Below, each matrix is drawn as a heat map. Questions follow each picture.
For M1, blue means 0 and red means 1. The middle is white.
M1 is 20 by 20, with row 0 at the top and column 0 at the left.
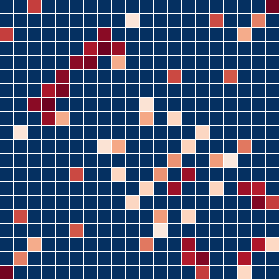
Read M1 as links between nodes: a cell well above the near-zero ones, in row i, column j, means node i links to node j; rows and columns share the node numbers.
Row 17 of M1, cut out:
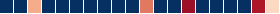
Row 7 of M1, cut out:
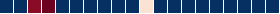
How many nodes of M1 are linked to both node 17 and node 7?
2
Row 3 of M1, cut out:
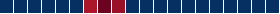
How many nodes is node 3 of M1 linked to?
3
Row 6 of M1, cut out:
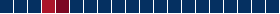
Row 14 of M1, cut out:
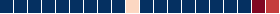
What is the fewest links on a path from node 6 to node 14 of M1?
6
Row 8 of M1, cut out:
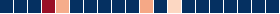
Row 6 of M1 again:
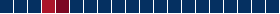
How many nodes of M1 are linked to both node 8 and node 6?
2
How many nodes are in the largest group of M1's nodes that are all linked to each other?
3
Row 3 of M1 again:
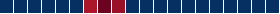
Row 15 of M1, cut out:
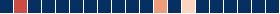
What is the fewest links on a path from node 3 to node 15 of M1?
4
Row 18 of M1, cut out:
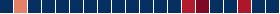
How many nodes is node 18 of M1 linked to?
4
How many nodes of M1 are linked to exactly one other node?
0
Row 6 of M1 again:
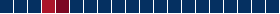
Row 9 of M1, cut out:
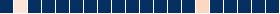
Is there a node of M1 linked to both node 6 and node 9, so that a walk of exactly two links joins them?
no
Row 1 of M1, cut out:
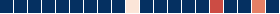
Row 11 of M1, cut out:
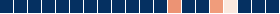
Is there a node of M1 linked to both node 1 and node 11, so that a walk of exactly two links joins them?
yes
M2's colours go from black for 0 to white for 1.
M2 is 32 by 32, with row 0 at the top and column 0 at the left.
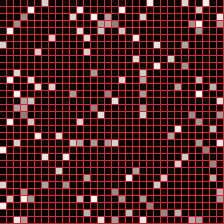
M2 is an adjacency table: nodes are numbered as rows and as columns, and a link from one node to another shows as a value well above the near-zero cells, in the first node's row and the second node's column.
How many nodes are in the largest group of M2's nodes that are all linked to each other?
5
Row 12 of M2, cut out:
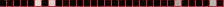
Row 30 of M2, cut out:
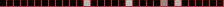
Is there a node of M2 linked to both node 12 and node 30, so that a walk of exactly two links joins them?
yes
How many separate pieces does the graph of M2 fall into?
3
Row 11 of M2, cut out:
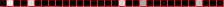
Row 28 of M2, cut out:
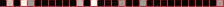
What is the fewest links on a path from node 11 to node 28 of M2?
1
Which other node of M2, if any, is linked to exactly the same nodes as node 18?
node 23
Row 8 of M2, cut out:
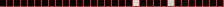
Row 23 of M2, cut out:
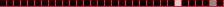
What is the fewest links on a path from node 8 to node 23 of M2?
5
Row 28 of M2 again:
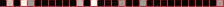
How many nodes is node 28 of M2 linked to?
8
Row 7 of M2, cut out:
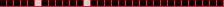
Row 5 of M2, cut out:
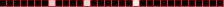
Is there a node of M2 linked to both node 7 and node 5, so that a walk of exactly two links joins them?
yes
